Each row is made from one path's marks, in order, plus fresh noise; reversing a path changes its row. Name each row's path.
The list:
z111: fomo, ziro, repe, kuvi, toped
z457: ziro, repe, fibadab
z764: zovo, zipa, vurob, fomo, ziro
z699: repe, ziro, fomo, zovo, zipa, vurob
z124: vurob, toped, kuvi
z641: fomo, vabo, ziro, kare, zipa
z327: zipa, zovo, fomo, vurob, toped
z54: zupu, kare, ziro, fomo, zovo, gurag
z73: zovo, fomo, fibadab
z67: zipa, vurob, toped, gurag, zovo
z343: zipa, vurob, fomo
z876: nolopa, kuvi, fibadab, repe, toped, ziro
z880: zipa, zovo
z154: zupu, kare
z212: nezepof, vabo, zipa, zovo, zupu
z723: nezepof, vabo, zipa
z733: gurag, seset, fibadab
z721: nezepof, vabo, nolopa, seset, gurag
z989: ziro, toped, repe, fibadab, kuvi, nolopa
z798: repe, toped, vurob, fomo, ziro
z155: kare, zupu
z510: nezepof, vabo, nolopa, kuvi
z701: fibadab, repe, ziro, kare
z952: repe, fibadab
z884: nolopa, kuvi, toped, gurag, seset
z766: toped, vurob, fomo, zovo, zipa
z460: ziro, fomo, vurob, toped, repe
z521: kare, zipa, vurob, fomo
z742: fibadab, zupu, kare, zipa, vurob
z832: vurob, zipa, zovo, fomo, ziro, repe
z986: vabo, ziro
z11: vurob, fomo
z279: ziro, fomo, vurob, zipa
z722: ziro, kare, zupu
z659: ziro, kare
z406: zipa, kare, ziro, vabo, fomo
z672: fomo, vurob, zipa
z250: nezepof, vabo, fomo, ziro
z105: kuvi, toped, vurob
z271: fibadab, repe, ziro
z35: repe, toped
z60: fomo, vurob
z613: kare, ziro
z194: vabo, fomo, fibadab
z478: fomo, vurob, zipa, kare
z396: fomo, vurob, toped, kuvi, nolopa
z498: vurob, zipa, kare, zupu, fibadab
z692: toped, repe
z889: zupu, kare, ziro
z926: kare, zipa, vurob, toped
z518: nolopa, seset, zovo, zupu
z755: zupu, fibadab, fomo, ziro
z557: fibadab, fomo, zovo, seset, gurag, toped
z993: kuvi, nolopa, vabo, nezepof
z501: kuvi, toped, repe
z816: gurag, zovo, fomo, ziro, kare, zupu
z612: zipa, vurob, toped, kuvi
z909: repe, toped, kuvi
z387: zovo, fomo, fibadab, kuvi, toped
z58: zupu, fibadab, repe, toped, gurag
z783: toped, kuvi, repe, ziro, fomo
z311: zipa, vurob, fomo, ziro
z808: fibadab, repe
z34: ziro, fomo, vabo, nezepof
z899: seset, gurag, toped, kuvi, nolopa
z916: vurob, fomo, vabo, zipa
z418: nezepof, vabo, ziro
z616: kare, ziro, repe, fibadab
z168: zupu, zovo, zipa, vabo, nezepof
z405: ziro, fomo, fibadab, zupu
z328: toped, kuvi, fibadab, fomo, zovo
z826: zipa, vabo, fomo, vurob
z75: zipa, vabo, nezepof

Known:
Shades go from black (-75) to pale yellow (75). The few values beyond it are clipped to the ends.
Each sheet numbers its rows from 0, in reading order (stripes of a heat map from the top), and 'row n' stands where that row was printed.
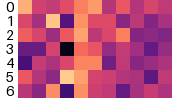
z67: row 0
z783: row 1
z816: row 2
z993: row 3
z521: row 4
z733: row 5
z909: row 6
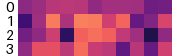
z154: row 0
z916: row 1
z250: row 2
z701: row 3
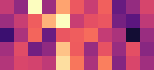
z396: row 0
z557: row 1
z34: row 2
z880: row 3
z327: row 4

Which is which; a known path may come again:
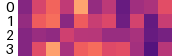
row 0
z808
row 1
z457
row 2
z155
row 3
z279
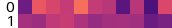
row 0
z701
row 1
z154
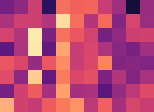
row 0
z250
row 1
z327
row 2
z798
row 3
z111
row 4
z816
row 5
z783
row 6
z952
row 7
z67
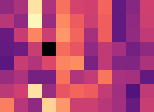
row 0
z60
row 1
z396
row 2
z478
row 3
z993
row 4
z521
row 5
z168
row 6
z460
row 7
z733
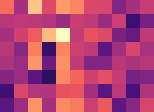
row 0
z766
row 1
z722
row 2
z557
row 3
z909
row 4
z876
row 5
z212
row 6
z616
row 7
z916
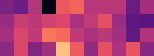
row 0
z510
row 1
z54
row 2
z742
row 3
z880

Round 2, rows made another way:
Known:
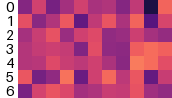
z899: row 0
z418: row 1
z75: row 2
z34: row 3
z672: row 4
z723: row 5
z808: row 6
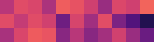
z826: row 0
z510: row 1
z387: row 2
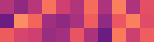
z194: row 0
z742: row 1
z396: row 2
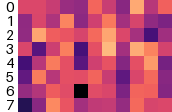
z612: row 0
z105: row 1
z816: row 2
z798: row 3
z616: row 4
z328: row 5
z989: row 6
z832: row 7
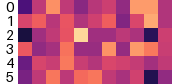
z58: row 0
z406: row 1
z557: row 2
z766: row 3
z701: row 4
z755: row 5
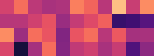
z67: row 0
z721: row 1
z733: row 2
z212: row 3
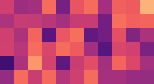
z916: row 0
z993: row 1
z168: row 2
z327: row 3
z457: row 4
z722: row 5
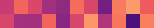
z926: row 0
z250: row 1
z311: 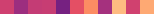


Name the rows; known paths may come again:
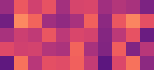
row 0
z155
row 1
z742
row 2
z613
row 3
z124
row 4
z328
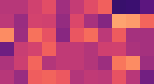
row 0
z721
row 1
z279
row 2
z733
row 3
z271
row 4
z478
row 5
z73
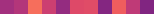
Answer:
z952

